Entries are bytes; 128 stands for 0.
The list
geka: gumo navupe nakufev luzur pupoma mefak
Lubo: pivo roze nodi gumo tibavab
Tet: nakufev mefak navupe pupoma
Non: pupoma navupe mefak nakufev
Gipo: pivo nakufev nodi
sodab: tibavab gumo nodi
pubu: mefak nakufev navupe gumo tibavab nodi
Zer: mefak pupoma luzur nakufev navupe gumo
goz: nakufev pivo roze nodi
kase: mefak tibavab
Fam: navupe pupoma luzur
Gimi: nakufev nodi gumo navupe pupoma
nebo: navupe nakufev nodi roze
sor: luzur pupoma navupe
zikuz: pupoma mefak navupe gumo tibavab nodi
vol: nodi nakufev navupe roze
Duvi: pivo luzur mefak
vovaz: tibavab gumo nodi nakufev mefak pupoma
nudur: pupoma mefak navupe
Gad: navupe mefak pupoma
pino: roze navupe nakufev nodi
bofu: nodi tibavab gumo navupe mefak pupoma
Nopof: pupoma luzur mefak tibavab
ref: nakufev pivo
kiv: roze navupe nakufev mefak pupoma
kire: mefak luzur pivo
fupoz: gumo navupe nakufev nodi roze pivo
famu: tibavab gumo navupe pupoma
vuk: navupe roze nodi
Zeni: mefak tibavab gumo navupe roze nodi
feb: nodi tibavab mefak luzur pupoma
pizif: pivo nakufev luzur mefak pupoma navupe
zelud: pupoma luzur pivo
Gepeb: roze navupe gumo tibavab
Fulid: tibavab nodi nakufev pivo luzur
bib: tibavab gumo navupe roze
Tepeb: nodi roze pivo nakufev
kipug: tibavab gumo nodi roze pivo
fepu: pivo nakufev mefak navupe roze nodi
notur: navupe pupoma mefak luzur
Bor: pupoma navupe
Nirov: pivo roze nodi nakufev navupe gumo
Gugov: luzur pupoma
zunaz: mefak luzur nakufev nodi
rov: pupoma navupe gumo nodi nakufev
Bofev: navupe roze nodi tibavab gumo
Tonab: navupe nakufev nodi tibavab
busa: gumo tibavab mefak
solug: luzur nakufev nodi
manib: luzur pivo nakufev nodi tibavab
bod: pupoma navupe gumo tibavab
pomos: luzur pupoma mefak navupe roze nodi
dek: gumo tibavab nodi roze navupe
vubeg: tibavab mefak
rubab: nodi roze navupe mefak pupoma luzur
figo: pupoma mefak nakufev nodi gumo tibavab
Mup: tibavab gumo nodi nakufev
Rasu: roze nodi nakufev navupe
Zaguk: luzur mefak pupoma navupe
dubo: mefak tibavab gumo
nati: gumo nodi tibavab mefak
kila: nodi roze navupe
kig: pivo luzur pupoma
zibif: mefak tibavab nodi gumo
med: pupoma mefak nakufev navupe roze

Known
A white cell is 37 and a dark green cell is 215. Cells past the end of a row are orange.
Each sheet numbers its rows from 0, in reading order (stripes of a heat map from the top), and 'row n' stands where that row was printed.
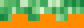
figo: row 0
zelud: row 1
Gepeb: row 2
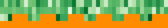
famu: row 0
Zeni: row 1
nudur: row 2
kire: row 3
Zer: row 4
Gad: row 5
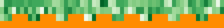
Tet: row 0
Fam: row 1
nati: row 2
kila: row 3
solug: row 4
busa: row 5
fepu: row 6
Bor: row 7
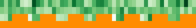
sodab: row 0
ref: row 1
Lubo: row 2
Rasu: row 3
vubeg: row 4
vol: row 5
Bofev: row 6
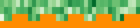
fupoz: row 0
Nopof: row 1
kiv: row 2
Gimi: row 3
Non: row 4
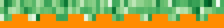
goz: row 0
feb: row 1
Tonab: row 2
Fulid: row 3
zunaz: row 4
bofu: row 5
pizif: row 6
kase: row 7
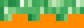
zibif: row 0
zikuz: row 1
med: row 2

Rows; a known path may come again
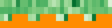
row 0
bofu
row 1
vovaz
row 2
rubab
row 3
bib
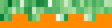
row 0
bod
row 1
zibif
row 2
Tepeb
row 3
kipug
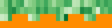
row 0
nati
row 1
dek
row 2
Non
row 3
pino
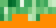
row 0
dubo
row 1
Mup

